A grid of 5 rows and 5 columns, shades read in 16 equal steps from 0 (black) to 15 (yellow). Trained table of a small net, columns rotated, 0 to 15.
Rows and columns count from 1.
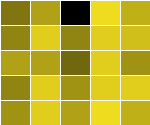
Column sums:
47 64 37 72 61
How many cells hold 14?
7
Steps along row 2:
up down up down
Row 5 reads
10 14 11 15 12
